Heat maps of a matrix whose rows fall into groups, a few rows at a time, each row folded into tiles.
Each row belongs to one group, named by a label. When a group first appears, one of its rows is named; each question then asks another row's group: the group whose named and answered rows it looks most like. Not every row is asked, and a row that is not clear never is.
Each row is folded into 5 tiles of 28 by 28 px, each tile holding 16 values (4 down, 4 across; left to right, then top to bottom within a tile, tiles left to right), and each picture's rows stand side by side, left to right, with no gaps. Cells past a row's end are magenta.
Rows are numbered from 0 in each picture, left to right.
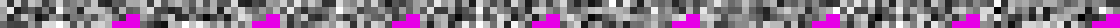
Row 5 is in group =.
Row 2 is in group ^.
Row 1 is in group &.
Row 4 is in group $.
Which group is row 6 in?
^
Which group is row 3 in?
^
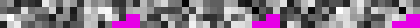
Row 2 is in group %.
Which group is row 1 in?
&
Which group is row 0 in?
$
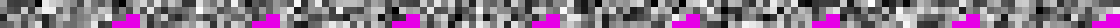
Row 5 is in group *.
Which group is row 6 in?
%
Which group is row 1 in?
^
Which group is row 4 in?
$
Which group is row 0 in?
$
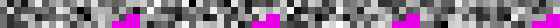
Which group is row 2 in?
&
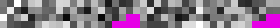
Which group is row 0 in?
^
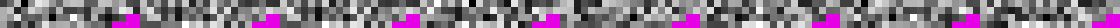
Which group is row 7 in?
&
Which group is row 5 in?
&
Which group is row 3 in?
^
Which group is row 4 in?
$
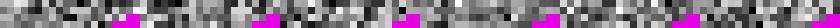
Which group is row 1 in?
$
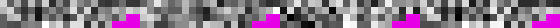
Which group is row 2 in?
%
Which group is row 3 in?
*
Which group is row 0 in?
*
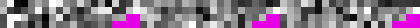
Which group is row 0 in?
$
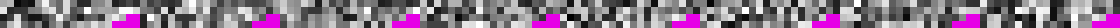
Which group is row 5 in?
%
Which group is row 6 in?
=
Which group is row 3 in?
&
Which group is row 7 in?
$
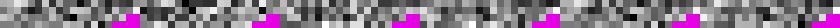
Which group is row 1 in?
%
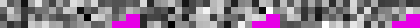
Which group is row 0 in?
*
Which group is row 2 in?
*
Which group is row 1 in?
%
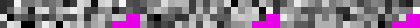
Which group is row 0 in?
%
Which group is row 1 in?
%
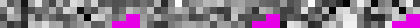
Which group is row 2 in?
%
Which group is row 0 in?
*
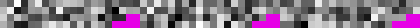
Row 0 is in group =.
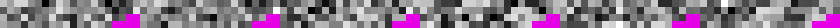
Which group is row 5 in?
%
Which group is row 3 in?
$
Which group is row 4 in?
&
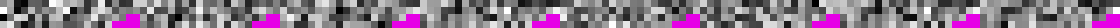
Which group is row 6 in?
*
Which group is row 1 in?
^
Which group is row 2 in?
=
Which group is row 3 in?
*
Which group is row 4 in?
&
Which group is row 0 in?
$
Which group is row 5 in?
%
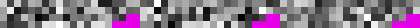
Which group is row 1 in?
=
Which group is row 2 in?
^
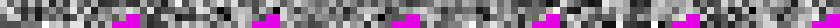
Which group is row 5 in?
%
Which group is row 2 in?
=
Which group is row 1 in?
&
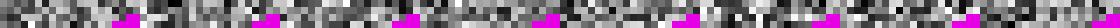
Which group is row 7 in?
%
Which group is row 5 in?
$
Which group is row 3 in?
&
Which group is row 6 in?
$
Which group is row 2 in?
$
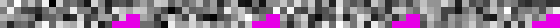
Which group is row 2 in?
^
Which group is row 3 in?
*
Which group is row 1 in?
&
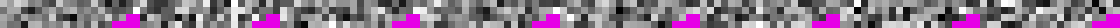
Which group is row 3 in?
=
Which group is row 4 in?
=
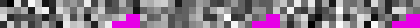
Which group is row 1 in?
^
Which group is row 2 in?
^
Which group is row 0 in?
%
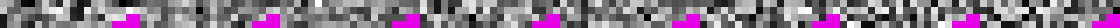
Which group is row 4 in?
*
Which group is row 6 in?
%
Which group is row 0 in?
$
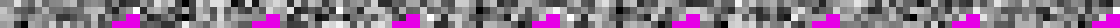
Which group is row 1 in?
%
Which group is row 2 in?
&
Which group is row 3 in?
=
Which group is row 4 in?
=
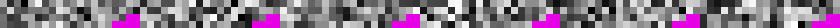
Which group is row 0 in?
&
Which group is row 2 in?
=
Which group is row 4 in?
%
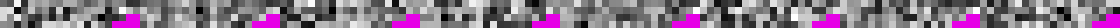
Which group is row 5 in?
$
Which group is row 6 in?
*
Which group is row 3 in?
$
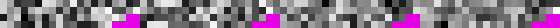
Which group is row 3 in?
=
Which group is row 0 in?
$
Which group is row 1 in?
%
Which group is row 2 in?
^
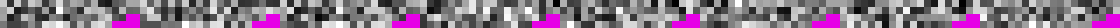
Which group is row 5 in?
&
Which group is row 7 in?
&
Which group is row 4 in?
%
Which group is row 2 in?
&
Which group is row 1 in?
*
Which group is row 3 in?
$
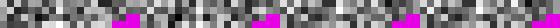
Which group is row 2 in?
^
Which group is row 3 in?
^
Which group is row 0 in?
&
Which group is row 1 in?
^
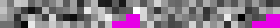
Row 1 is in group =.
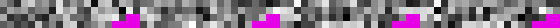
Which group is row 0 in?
%
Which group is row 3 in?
=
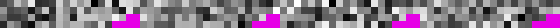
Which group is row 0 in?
%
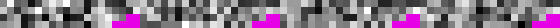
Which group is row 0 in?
$
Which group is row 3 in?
=
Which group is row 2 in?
*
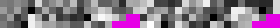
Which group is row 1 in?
$
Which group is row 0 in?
&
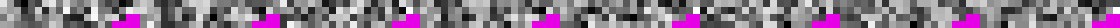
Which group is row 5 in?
%
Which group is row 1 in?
$
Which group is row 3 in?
$
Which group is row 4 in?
&
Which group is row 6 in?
&
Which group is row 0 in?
$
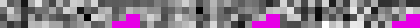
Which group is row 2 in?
*
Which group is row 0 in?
*
